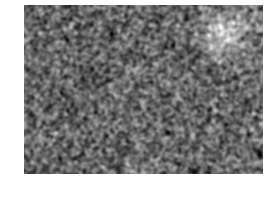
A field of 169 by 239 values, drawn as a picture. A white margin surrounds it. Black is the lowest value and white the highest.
Mirror symmetry: none. Bumps: one, in the top right. Average level on the scale: 40%. Lone odd cells: none. Grain: blotchy.
